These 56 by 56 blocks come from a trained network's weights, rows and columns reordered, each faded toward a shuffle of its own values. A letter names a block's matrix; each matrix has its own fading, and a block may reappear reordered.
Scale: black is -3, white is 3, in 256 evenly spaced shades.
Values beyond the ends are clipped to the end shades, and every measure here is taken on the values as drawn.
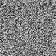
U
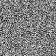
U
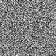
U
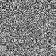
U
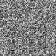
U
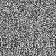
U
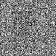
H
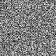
U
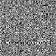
H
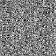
H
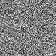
U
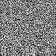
U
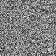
U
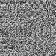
U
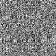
H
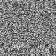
U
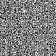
H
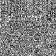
H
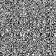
H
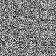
U
